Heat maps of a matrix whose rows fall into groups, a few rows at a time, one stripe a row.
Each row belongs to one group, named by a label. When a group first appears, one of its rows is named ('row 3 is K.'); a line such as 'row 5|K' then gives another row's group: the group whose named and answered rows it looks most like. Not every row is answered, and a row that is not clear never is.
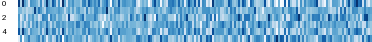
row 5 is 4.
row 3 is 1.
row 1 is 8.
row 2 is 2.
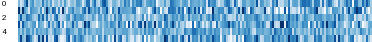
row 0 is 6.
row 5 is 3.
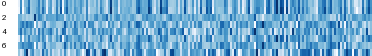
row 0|4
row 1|4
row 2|8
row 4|3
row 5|4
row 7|6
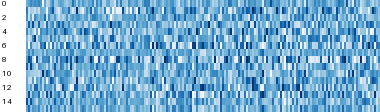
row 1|2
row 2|1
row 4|1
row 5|6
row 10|8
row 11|2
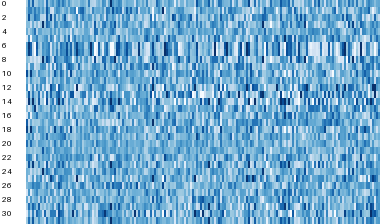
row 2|3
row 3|8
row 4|6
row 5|4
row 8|8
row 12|2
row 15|6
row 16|4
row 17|2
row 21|8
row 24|8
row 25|2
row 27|4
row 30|2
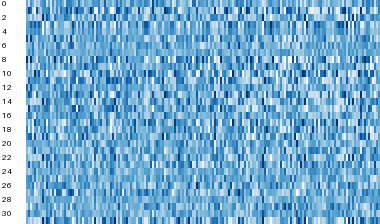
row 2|8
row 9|1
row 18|1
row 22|8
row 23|3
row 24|6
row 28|8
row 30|3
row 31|8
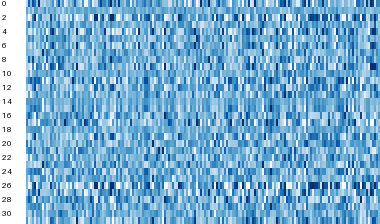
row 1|1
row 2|6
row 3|3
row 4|2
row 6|2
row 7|8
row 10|4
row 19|6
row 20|2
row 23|8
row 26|6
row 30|2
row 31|2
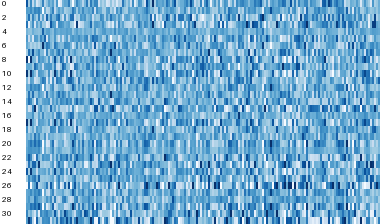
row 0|2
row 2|3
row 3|2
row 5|1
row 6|8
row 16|3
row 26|4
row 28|3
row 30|1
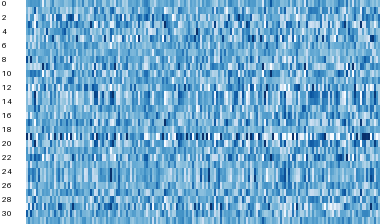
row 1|6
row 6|1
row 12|1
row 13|6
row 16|4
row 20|6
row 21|1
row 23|4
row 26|4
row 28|6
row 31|3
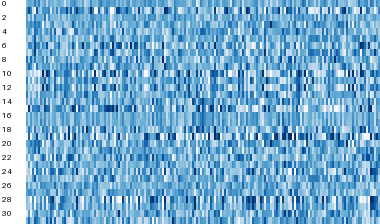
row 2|1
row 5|6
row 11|1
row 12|8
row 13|1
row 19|4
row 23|4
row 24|2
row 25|6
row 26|1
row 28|2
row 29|2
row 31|3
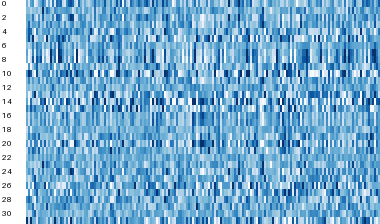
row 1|8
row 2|3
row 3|3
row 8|2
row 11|3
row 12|2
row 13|6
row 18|4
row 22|3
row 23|8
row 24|3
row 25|6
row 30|6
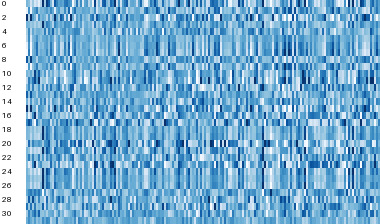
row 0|8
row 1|4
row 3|8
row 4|2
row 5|4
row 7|4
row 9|4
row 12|3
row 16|6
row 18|8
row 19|8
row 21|8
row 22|3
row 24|8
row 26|8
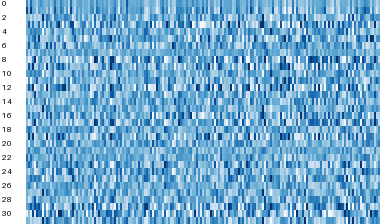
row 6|3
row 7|1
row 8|6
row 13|6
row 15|8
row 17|6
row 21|3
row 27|8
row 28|6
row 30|2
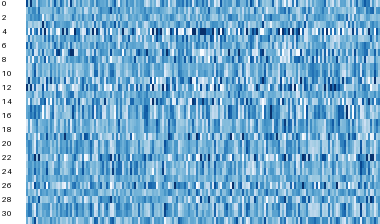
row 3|8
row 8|1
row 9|6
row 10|6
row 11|3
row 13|3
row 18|4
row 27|1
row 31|6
